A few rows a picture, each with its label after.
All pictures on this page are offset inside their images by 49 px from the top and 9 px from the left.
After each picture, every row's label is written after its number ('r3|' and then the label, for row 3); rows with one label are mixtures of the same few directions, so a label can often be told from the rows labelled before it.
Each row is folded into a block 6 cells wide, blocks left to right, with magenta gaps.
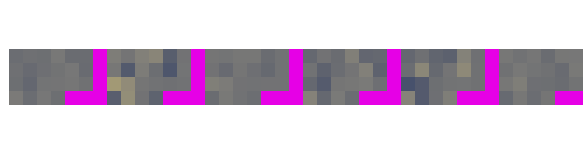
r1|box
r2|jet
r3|jet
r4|box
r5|jet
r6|box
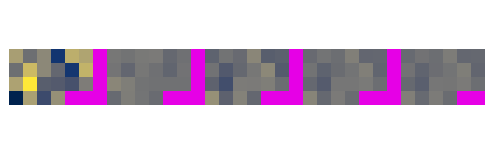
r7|box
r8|jet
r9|box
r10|box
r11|box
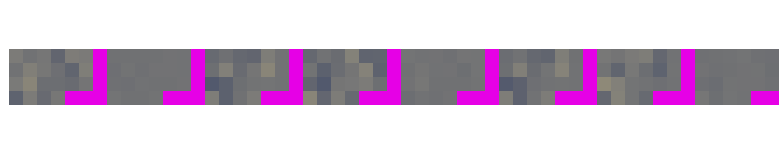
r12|box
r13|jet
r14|jet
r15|box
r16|box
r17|jet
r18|jet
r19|box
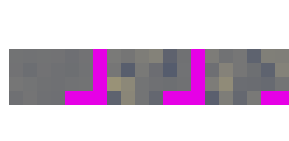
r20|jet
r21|jet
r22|box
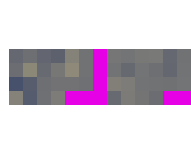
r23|jet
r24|jet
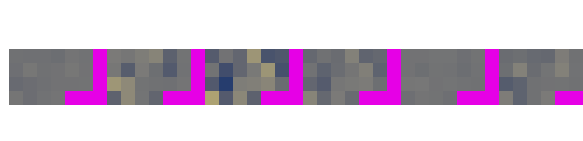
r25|jet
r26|jet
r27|box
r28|box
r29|jet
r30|jet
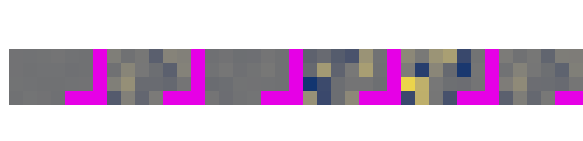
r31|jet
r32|box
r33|jet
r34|jet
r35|jet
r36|box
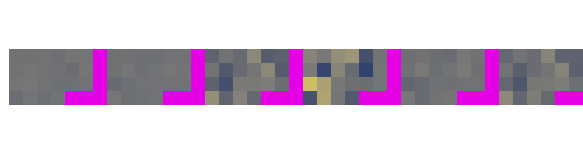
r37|box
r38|jet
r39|box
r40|jet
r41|jet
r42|box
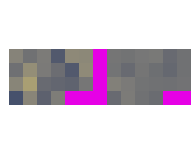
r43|box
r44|jet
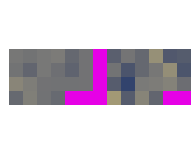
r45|jet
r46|box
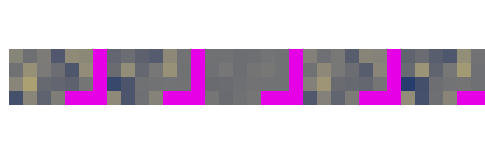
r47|box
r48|jet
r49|jet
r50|box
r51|jet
